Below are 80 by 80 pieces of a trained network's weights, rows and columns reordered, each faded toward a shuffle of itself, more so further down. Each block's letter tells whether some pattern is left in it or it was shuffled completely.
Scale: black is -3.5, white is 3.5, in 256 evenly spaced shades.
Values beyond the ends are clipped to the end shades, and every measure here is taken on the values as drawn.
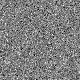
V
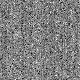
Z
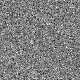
Z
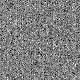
Z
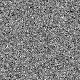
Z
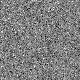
V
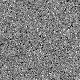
V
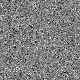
V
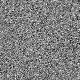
Z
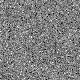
V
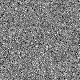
V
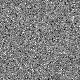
V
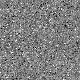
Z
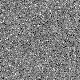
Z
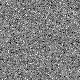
V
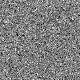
Z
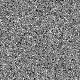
Z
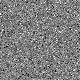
V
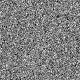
Z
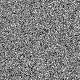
V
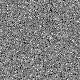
V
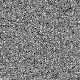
V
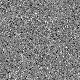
V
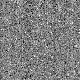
Z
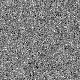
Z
